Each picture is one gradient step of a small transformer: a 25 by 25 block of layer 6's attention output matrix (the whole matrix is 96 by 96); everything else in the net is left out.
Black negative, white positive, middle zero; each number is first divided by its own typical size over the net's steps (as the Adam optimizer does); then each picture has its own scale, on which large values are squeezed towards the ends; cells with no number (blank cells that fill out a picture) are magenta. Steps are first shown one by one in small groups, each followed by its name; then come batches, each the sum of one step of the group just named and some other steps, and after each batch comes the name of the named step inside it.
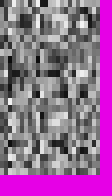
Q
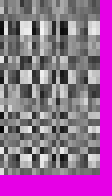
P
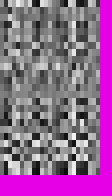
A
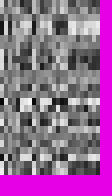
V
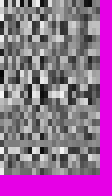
P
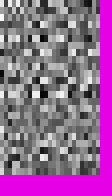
A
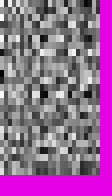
A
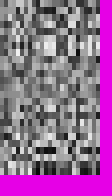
A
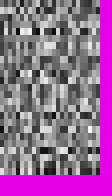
P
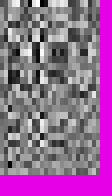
Q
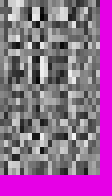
A
